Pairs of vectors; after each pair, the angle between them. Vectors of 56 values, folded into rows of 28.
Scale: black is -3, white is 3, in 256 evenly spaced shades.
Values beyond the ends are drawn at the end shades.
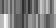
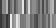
partly opposed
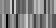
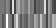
nearly opposite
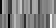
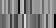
orthogonal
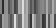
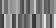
partly opposed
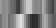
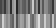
orthogonal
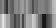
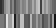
orthogonal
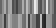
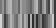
partly aligned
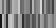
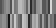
orthogonal
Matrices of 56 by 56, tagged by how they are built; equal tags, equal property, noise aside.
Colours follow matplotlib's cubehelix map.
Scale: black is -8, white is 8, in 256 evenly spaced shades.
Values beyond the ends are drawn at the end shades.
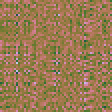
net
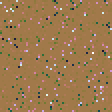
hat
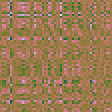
net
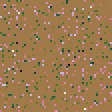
hat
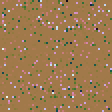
hat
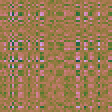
net
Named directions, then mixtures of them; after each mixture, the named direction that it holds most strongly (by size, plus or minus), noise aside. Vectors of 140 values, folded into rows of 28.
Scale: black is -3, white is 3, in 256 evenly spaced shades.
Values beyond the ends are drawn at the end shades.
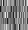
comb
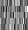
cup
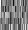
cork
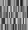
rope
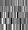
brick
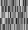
rope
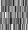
cork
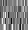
brick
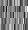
cup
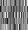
comb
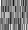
cork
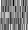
cork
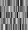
rope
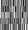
cork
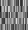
rope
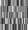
rope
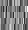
cup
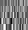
brick
